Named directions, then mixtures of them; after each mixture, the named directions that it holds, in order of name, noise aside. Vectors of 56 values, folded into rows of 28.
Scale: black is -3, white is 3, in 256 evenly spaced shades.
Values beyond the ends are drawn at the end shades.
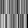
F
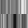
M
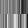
F, M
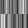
F, M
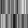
F, M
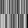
F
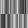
F, M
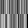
F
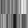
M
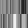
M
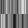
F, M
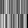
F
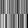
F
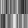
F, M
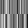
F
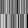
F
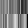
F, M
